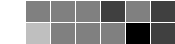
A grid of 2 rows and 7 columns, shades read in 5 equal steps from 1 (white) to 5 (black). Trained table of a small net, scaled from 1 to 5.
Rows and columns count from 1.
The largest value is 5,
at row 2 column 6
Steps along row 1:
up same same up down up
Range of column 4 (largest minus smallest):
0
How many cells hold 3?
7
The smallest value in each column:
1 2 3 3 3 3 4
